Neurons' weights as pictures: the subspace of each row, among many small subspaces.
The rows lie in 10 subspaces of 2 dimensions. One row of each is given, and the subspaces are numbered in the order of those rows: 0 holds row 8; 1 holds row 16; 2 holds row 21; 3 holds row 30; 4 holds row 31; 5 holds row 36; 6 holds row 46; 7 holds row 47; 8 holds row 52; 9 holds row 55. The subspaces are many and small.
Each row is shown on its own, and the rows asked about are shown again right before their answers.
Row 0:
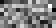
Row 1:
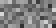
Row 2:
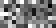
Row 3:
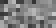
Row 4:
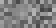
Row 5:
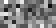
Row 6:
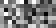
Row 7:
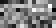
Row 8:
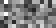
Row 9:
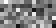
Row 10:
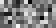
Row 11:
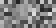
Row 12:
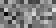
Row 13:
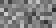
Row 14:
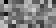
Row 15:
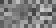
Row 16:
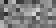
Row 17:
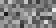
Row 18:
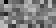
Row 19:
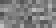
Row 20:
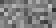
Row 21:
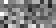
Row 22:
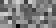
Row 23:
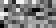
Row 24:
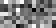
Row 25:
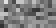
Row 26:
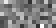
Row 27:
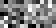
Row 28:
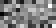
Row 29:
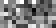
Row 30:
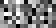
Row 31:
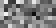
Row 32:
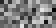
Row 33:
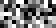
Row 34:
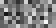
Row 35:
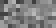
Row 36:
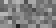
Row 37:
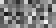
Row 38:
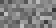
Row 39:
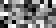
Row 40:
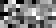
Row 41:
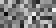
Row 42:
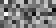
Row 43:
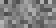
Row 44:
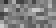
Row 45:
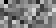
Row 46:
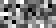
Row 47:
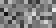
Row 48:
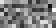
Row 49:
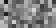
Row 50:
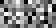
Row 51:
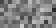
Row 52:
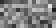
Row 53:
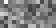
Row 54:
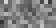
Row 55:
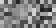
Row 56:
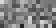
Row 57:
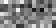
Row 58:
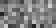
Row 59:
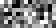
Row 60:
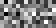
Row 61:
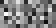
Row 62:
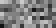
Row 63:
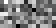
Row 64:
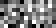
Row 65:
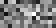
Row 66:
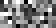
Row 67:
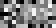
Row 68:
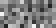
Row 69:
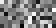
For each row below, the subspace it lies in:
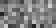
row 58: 2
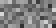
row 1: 7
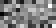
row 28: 7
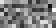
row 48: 8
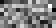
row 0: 8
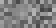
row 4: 9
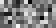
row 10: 5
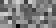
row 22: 5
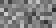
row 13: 7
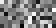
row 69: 4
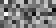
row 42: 6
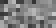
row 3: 4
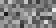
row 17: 6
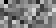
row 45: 2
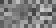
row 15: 9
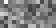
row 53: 2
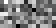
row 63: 5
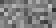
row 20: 8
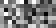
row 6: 8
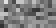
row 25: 1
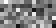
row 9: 5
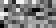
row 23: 1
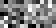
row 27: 2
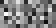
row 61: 3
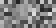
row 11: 9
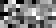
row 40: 4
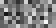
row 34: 3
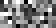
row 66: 5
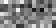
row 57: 3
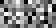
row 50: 3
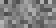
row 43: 9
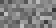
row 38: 6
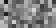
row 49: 0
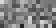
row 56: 4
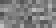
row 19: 1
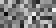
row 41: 4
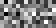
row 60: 6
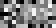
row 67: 7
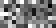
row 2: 7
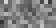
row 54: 9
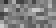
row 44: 1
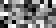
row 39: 0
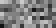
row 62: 1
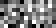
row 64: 2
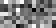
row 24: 3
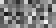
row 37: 3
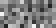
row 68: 2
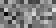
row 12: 7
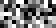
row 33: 6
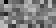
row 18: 0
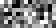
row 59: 5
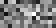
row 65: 1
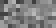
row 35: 4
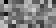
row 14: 0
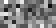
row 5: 6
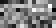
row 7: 8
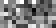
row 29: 8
